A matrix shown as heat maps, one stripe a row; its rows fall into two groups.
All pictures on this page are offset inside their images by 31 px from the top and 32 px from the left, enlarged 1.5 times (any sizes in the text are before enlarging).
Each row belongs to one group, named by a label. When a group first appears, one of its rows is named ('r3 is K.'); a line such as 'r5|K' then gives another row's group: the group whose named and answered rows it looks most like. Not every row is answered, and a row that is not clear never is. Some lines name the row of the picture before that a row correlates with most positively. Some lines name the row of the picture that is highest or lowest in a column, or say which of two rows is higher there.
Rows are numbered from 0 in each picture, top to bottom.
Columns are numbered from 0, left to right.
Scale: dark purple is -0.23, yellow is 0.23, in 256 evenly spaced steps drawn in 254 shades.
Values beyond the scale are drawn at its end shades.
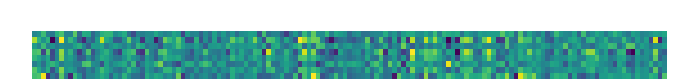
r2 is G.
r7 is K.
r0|K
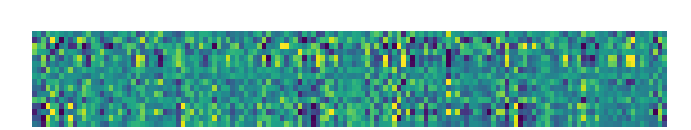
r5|G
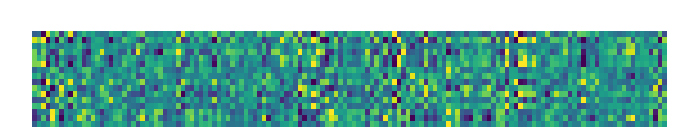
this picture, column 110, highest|10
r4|K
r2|G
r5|K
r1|K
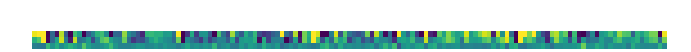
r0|K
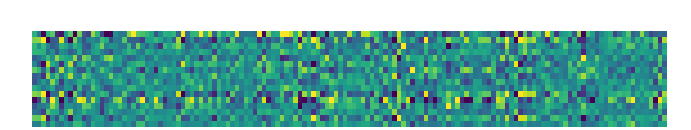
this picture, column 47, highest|11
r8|G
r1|K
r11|G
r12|G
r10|K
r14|K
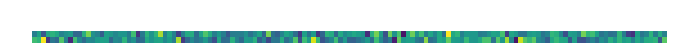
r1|K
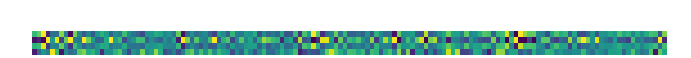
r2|K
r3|G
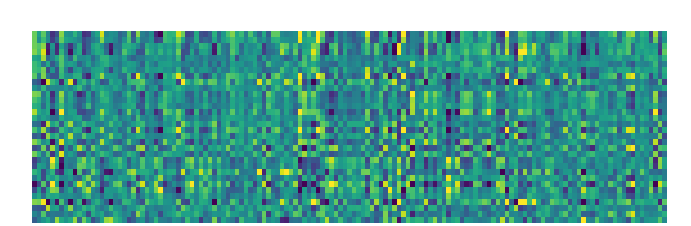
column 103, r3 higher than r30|Yes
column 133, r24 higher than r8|No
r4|K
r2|K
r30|G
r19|G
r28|K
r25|G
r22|G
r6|K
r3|K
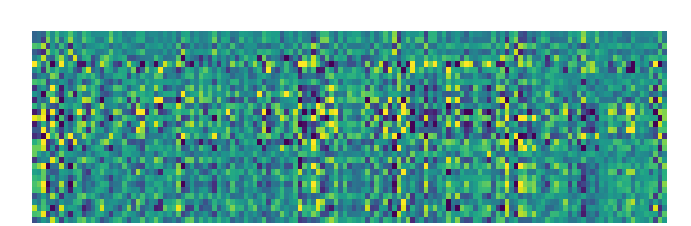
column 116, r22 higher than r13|Yes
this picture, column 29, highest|5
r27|G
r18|K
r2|K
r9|G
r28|G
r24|K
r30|K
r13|G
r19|K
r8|K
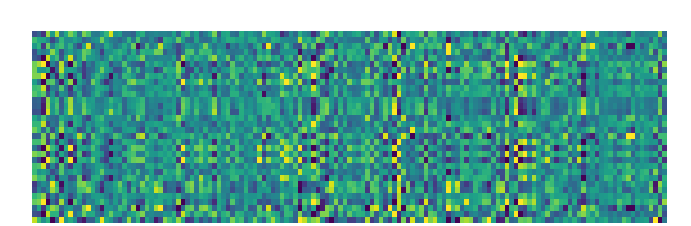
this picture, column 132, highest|17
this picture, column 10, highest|17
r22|K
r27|K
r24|K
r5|K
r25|G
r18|K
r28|K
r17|G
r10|K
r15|K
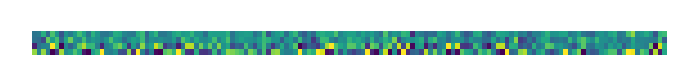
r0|G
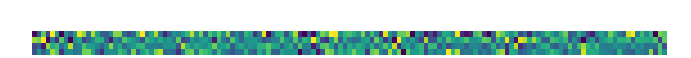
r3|G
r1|K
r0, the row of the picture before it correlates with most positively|0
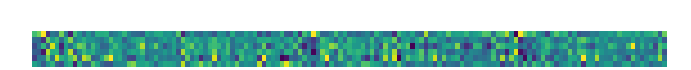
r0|K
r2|G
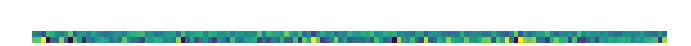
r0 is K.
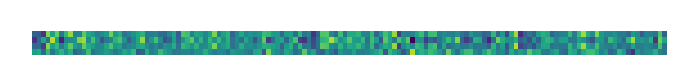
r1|G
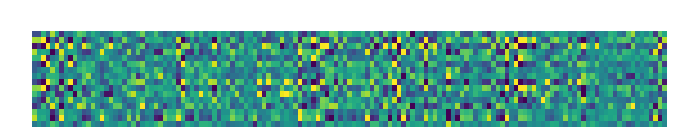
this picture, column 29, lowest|12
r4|K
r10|K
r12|G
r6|G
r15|G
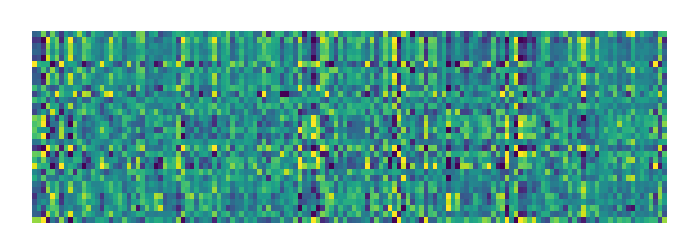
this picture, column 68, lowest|20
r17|K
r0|G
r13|G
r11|K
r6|G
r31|K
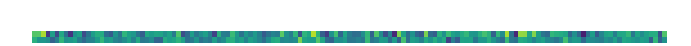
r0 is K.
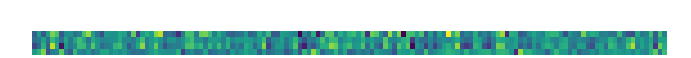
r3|K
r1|G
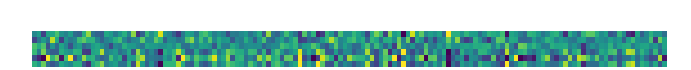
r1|G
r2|K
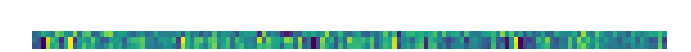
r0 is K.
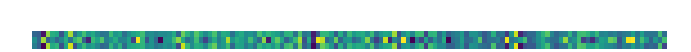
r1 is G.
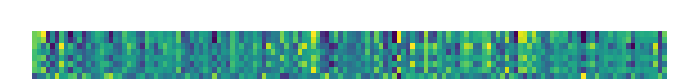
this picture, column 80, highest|7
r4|K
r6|K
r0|K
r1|K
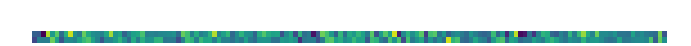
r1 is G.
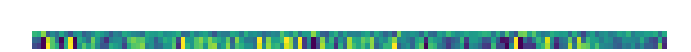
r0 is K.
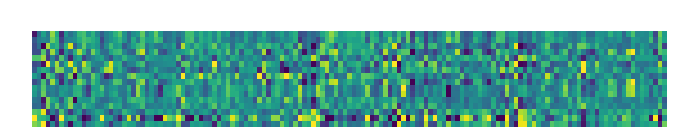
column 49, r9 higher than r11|Yes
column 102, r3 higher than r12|No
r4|K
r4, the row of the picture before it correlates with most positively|0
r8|G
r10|G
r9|G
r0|G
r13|K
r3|G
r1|G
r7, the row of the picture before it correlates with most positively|1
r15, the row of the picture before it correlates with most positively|0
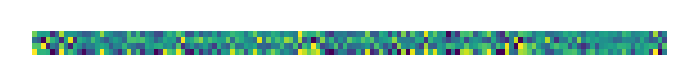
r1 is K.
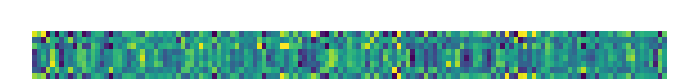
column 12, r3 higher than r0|Yes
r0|K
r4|G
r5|G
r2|K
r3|G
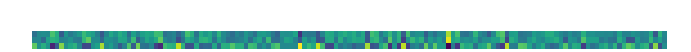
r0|G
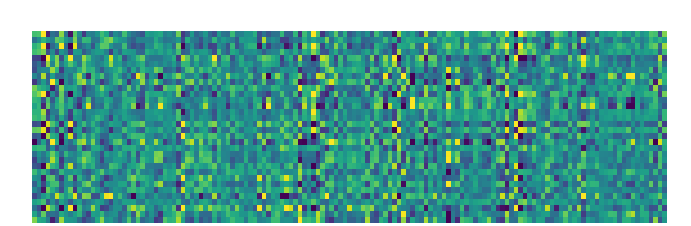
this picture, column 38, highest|12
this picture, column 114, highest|29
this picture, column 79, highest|12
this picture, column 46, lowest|18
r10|K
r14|K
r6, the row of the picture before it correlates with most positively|0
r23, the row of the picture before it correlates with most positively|2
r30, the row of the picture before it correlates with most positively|2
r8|G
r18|G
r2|K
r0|K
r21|G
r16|K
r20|G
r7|G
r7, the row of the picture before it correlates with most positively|2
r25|G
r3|K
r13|K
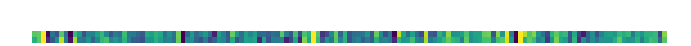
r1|K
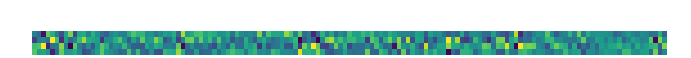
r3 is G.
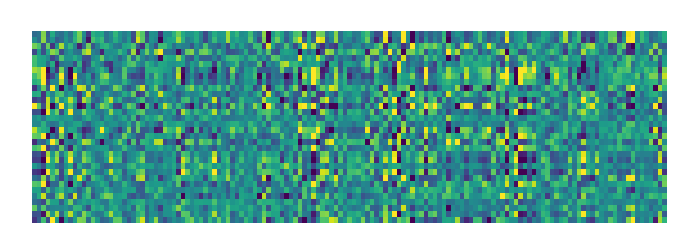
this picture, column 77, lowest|9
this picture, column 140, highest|7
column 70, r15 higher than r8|Yes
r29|G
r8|K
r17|K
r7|K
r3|G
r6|K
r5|K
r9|G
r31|G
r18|G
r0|G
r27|K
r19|K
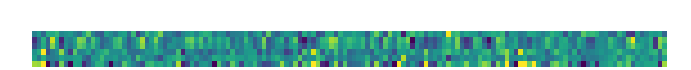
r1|G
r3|K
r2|G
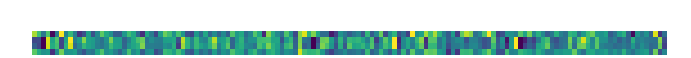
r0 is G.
